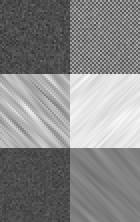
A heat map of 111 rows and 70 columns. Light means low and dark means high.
The table splits into 3 rows of 2 panels. Panel 1,1: high, fine-grained, faint in contrast. Panel 1,2: middling, checkered, strong in contrast. Panel 2,1: low, slanting down to the right. Panel 2,2: very low, slanting up to the right, faint in contrast. Panel 3,1: high, fine-grained, faint in contrast. Panel 3,2: middling, slanting down to the right, faint in contrast.
